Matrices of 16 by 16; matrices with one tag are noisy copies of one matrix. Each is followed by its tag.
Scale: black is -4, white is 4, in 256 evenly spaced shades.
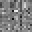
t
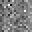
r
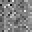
r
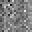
r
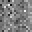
r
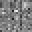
t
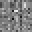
t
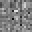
t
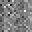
r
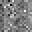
r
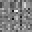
t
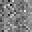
r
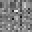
t
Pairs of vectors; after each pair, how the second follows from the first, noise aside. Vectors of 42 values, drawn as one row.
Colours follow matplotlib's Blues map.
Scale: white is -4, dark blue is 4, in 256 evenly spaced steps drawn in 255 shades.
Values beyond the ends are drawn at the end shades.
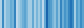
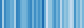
negated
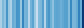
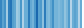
negated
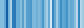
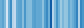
negated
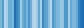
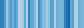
wrapped around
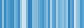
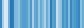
wrapped around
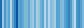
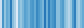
negated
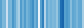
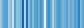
shuffled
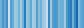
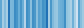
negated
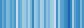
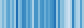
negated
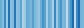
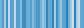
negated
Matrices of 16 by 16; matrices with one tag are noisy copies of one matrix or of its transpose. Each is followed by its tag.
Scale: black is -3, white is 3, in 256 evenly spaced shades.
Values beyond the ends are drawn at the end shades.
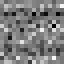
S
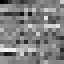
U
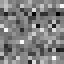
S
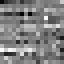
U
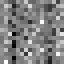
S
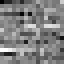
U
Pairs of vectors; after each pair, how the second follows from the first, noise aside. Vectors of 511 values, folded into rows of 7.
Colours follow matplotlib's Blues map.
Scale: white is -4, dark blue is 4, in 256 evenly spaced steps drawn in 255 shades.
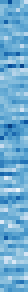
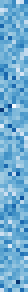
shuffled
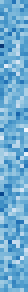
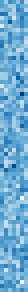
shuffled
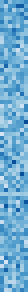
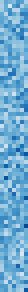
shuffled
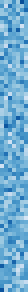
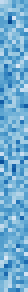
shuffled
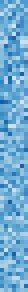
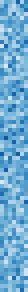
shuffled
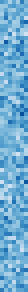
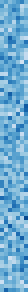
shuffled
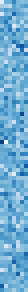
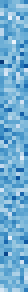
shuffled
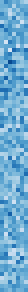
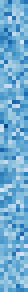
shuffled
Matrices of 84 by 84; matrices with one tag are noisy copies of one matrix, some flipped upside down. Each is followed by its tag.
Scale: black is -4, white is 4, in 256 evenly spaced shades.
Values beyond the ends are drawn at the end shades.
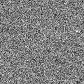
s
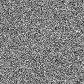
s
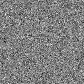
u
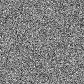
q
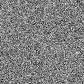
s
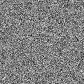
u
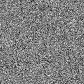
q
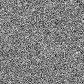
s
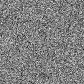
q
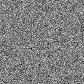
u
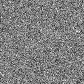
s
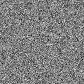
u
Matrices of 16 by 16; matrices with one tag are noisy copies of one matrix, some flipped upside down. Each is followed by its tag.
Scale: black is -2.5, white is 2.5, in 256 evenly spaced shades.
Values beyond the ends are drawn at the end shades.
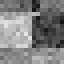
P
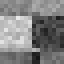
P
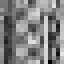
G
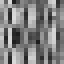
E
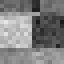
P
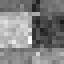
P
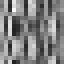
E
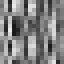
E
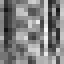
G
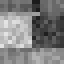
P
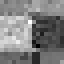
P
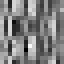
E
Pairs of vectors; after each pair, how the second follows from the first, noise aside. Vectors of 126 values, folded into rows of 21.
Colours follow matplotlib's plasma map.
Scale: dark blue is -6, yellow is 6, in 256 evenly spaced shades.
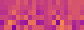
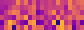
scaled up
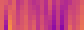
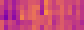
wrapped around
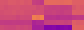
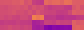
copied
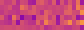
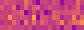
shuffled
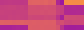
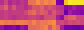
scaled up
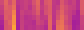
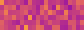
shuffled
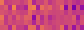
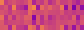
copied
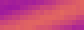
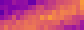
scaled up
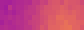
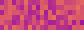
shuffled
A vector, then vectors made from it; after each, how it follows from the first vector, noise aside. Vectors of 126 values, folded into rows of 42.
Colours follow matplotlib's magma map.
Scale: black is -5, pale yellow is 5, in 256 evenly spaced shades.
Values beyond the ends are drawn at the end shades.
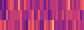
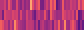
reversed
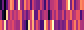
scaled up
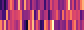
scaled up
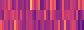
reversed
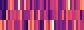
scaled up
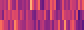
reversed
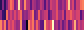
scaled up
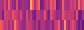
reversed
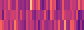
reversed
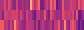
reversed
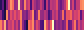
scaled up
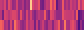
reversed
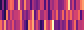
scaled up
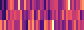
scaled up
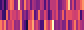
scaled up
